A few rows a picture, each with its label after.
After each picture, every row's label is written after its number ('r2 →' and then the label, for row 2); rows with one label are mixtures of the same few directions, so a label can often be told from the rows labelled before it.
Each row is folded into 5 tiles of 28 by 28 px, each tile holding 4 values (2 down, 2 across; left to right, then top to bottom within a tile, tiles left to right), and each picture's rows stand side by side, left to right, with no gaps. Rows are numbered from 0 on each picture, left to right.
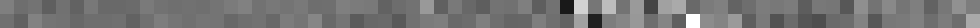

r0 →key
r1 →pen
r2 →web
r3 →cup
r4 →key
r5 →web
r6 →key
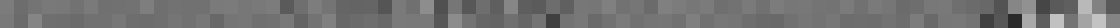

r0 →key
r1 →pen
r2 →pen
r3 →key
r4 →key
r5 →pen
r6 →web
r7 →web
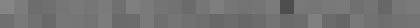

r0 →pen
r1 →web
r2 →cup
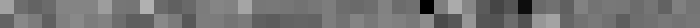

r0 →pen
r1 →pen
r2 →web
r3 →pen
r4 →cup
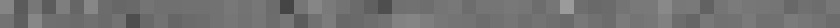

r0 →key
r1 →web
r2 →pen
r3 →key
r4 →pen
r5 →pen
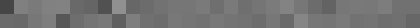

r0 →cup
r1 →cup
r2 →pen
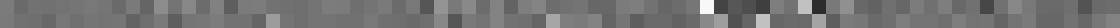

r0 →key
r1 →key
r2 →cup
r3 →key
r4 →web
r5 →cup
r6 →cup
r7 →pen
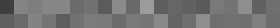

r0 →cup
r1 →cup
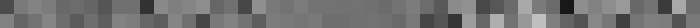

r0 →pen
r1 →cup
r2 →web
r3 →web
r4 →cup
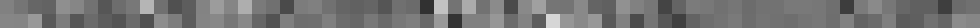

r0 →web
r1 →pen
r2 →pen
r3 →key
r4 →web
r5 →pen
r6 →pen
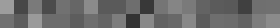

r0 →key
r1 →pen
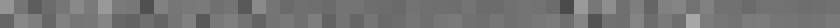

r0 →pen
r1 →cup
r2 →web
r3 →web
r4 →key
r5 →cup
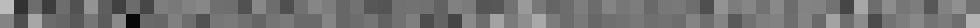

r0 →key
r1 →cup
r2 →pen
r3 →web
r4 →key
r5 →key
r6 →key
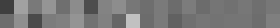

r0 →key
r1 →key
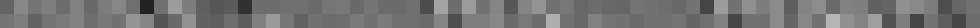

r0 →key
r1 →pen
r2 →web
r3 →key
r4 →key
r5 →key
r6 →web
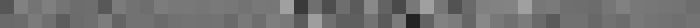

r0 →cup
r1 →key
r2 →key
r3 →pen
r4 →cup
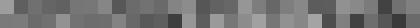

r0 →cup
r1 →web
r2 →web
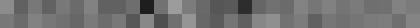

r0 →key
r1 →pen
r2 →key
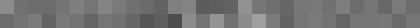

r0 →pen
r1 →web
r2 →cup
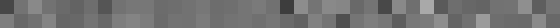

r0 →pen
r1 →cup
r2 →cup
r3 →cup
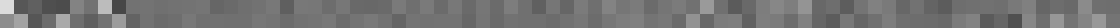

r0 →cup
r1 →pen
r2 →cup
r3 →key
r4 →key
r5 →pen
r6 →pen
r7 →web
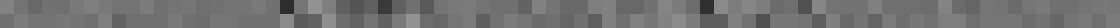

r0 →pen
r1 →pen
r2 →pen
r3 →cup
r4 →web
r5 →cup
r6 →web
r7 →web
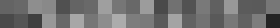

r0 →web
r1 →key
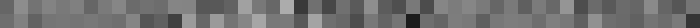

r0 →key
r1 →web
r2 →key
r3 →cup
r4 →key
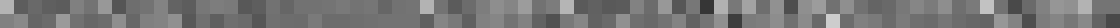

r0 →cup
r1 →web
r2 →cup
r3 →pen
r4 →cup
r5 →key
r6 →pen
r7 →pen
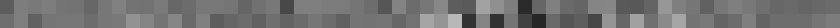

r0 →key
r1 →web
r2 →cup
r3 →web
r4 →web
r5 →pen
